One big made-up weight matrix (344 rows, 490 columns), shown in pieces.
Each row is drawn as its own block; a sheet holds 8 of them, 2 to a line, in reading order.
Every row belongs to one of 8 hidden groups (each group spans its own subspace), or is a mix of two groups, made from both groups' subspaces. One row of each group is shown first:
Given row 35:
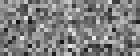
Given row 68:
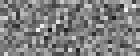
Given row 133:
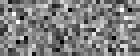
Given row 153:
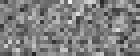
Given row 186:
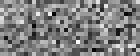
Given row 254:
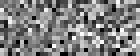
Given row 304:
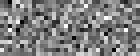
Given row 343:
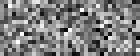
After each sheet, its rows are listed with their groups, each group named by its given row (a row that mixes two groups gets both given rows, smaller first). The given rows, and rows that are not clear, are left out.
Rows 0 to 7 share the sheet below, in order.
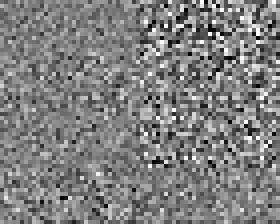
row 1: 254
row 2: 153
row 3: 153
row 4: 254
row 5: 35 and 343
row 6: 343
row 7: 254
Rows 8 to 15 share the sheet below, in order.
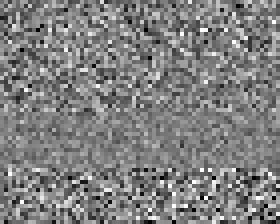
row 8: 68
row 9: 343
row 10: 304 and 343
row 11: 304
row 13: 343
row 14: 343
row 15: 153 and 186
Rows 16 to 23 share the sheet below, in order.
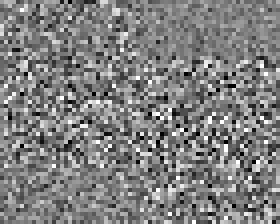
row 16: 35 and 153
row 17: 133
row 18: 35
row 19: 68 and 133
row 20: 343
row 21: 304
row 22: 35 and 133
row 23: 35
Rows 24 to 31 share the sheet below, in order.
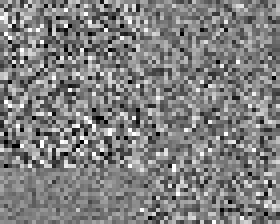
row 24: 68
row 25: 343
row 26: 153 and 254
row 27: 153 and 343
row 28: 343
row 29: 133
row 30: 186
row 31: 186
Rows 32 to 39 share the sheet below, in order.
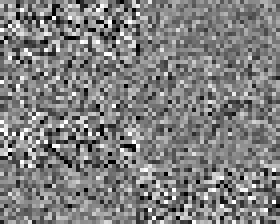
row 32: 133 and 153
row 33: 68 and 304
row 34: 304
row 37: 153
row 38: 133
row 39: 68 and 254
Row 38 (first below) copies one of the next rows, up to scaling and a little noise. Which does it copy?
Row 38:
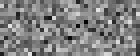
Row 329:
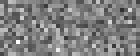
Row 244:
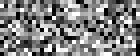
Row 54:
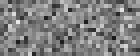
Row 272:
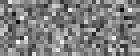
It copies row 244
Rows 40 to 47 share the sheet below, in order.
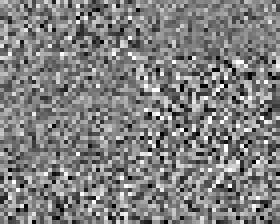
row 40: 254
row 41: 35 and 68
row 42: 254
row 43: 343
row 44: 186
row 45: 304
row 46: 133
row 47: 68 and 153
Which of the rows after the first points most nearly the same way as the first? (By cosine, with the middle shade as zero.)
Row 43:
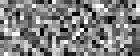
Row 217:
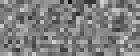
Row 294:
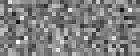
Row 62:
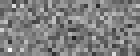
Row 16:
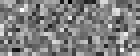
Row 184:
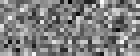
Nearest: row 294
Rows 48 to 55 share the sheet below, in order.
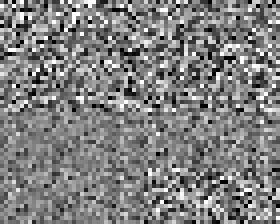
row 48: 153
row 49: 35
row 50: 186
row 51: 153
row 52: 133
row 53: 133
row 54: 133
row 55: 343
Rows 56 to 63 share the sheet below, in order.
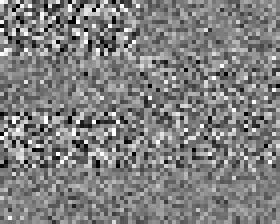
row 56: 153 and 304
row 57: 186 and 343
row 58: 254
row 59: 254
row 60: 304
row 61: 35 and 304
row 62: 153 and 254
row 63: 304
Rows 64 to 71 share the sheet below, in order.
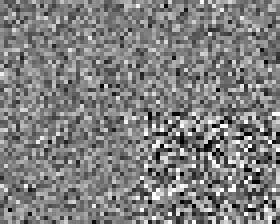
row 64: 35 and 68
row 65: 153 and 254
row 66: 68
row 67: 68 and 186
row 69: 343
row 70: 35 and 254
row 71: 35
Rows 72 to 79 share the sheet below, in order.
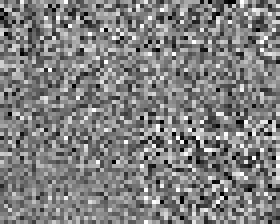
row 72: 68
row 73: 153
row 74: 186 and 254
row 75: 68
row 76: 304
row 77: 133
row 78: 68 and 186
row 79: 343
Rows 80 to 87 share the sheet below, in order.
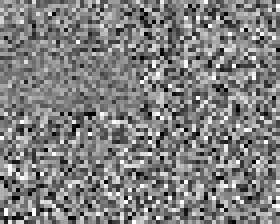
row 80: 186
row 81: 68
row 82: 254
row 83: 304
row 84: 153
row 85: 304
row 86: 35
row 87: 254
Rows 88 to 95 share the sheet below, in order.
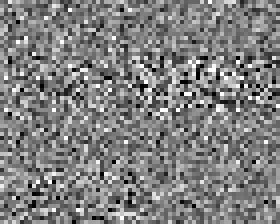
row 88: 133
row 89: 153
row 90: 343
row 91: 68
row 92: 304
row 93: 304
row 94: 186
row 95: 35
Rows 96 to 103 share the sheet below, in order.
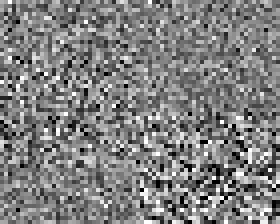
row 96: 133 and 304
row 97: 304
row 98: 304
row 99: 68 and 343
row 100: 68
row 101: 343
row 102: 133 and 343
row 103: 153 and 343
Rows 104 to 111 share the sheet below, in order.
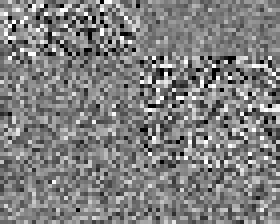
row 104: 68
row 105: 133
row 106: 304
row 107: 153
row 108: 304
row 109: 68
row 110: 186
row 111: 153
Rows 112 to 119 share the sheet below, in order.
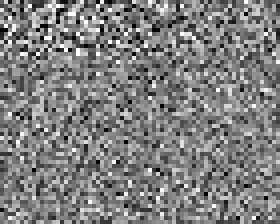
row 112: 68
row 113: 35
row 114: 35
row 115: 68
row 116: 304
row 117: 343
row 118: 186
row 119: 304
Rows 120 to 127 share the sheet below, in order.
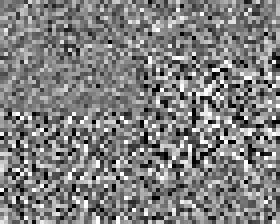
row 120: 35 and 68
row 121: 35
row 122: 254
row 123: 343
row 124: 304
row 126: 304
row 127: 35
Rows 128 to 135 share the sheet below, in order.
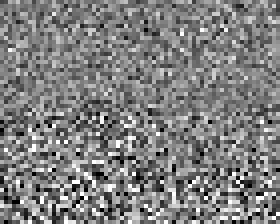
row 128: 133 and 186
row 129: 343
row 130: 35 and 133
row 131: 153
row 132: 186
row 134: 343
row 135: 186
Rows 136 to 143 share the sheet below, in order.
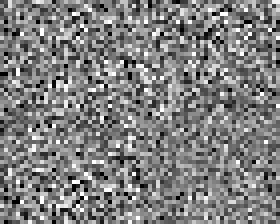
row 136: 343
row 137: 343
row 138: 68
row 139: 68
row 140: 186
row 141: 304
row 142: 343
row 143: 68
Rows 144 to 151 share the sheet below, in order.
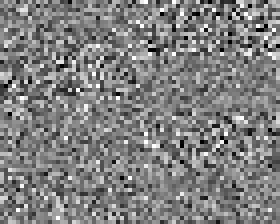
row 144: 35
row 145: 153 and 186
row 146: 68 and 254
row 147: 254
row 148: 304
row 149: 343
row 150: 133
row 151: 68 and 343
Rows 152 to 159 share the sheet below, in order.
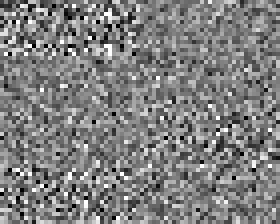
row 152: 35
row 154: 343
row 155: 35
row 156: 304
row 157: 254
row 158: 304
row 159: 304
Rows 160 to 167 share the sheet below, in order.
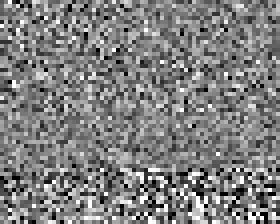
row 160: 304
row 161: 343
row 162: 35 and 68
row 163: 35 and 254
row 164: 186 and 343
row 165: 186
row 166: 68 and 186
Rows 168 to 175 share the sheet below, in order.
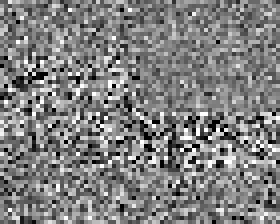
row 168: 133
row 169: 186
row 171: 133 and 254
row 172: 186
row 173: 68
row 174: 68 and 153
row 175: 186
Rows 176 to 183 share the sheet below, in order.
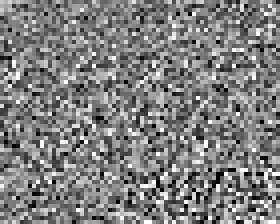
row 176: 254
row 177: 186
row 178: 304
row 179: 304
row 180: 343
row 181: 133 and 254
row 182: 186
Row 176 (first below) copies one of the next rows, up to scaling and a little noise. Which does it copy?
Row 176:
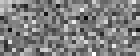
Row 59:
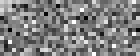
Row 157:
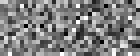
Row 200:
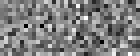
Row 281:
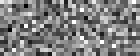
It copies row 59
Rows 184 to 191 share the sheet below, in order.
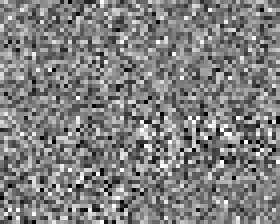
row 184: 153
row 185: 133
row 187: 35 and 153
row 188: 68 and 254
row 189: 68
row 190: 153
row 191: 304
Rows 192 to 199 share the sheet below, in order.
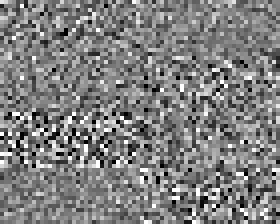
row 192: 254
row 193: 153
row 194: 186 and 304
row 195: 343
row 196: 304
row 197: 68
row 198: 186 and 254
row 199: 254 and 343
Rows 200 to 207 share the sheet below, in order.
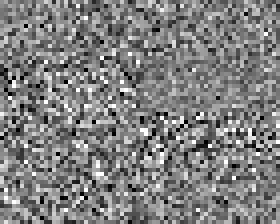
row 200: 254
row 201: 35
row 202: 68
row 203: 186
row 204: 304
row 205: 254
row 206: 343
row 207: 304
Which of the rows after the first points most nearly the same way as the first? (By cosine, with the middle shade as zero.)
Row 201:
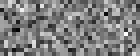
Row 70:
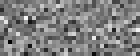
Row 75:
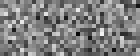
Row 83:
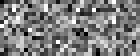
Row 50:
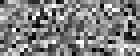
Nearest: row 70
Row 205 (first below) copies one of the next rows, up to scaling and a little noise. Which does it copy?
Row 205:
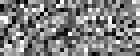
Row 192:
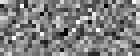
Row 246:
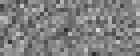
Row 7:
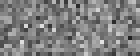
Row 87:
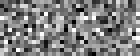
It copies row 246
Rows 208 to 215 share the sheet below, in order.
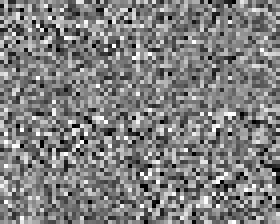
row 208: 133
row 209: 153
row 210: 254 and 343
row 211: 153
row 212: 343
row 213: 153
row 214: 68
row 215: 254 and 343
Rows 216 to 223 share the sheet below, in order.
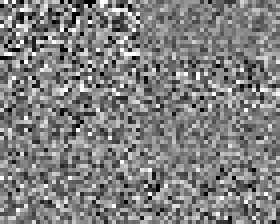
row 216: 153
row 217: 153
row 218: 254
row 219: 68 and 254
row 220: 153 and 254
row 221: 186
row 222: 35 and 133
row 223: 304
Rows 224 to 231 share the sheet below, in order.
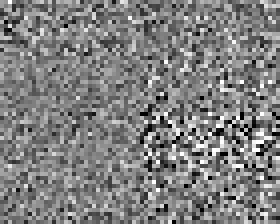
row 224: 304 and 343
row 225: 68 and 343
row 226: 186
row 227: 133 and 254
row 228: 153
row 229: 153 and 254
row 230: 35
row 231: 133
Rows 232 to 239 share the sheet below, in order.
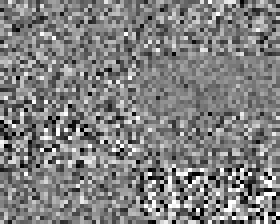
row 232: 35
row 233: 153
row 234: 35
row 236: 68
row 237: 153
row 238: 254
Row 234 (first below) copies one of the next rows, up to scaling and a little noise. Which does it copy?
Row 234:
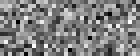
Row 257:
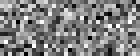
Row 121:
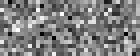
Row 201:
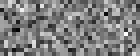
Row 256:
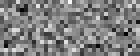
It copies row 257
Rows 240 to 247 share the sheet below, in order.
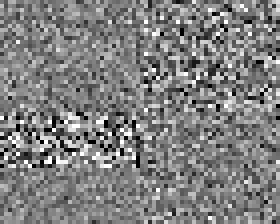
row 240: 133
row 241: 343
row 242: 68
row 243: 35 and 68
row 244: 133
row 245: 68 and 153
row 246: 254
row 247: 35
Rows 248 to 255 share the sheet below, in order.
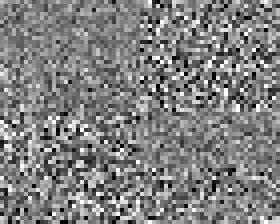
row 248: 304
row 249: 304
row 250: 68
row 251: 304
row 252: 68
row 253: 343
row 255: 153
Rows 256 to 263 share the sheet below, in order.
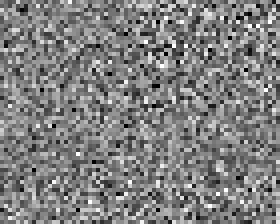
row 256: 35
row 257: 35
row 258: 186 and 343
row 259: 35
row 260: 186
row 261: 68
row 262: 186
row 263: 133
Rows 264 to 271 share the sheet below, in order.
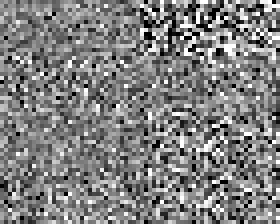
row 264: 133 and 186
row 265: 68
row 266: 304
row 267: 133 and 254
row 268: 133
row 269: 343
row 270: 68
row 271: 343
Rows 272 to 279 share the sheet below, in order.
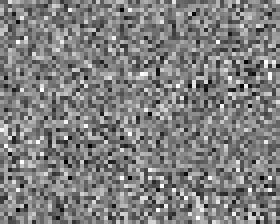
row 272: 133
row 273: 186
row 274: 343
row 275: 68
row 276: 68
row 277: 304
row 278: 133
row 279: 133
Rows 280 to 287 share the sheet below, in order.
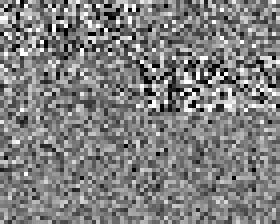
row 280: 68
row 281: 254
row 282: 68
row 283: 68
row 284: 35
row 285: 133
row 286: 254
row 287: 304
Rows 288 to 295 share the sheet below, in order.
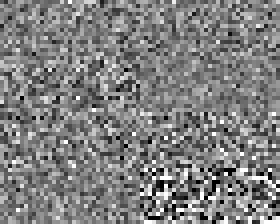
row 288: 153
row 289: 186
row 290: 186 and 254
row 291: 133 and 254
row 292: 35 and 343
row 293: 254
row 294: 133
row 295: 153
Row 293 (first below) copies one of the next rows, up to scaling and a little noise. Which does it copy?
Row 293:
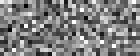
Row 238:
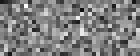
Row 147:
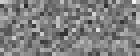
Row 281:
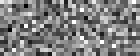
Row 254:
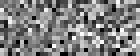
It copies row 281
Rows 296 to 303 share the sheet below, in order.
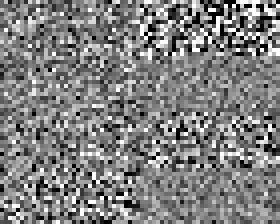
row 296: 35
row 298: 186
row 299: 304
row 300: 133 and 186
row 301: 186
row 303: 186 and 343
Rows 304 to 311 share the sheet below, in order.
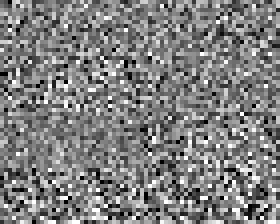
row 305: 254
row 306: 68
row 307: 304
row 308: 133
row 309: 68
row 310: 186 and 343
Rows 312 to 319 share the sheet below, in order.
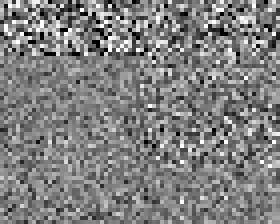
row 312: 343
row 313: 254 and 304
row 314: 35 and 133
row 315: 153
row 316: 68
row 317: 153 and 343
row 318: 35 and 186
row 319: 343
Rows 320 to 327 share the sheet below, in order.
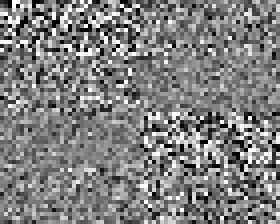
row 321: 35
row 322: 186
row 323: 254
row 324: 153
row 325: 343
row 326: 153
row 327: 68
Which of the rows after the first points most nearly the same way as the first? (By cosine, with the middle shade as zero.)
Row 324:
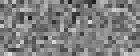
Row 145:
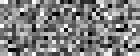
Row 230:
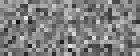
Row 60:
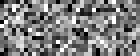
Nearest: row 145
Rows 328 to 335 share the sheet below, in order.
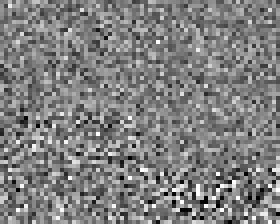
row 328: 343
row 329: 133
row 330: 68
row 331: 133 and 343
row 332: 35 and 186
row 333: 133 and 254
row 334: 133
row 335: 254
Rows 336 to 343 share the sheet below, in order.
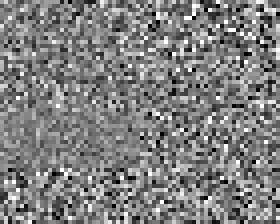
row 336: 153
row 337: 133
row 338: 133
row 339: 186
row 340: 186 and 343
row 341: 304
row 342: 35 and 133
